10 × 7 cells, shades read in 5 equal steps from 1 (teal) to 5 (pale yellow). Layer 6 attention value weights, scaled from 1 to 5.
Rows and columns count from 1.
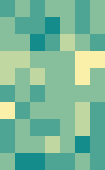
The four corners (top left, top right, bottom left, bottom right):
2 3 3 2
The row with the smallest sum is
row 10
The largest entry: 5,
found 4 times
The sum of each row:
18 16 18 27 25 19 22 18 18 14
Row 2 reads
3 2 2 1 3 2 3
